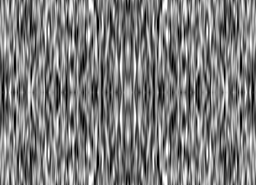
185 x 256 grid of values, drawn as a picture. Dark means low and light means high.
Mirror symmetry: left to right and top to bottom. Histogram: bell-shaped. Grain: streaks running down.
